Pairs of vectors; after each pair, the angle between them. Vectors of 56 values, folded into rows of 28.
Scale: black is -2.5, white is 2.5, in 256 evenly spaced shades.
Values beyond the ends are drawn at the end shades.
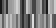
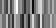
partly aligned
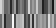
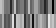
nearly parallel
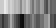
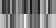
partly opposed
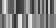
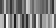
partly aligned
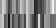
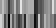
nearly parallel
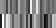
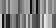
nearly opposite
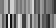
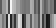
nearly parallel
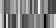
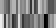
nearly parallel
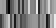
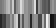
partly opposed
